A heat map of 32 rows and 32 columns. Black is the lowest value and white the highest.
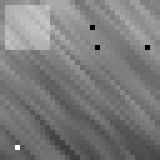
There is an overall slope up to the top. The ninth with the highest average is the top left. Overall the values sit about 50% of the way up the scale. Four lone cells stand out: one far higher and three far lower than their neighbours. An odd patch, higher than its surroundings, sits in the top left.
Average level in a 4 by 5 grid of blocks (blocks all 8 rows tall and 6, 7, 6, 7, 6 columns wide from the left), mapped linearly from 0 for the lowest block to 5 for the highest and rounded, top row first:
55333
32322
21112
11000
